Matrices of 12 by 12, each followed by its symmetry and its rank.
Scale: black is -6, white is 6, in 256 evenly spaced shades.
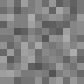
antisymmetric, full rank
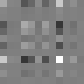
symmetric, rank one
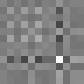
symmetric, rank two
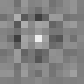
symmetric, rank two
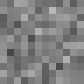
antisymmetric, full rank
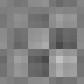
symmetric, rank one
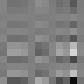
neither, rank one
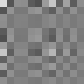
symmetric, rank one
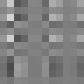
neither, rank one
